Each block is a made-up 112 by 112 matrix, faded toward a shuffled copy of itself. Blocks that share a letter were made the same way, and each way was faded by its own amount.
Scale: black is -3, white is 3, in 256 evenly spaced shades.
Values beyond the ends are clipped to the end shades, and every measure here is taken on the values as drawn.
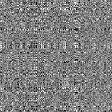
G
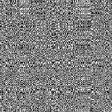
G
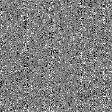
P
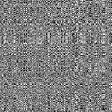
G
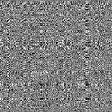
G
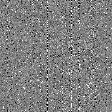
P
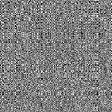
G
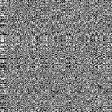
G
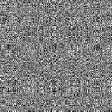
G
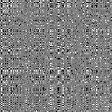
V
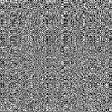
G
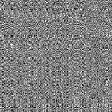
G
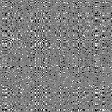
V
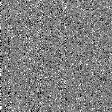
P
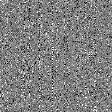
P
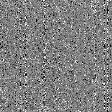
P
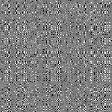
V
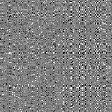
V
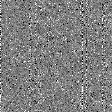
P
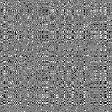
V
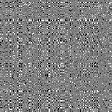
V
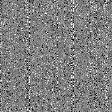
P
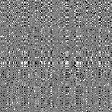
V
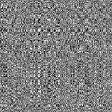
G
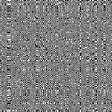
V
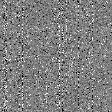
P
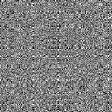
G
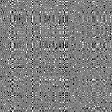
V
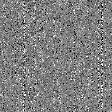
P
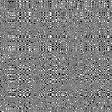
V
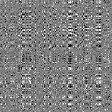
V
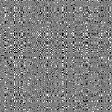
V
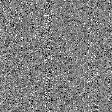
P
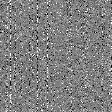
P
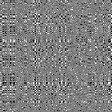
V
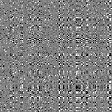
V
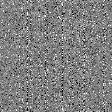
P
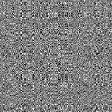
G
